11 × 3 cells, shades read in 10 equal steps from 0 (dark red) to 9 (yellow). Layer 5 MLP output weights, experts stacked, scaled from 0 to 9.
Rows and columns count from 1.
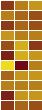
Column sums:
40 53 50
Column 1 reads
2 5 2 6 3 1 9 4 5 1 2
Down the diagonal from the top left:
2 4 3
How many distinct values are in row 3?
3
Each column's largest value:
9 7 6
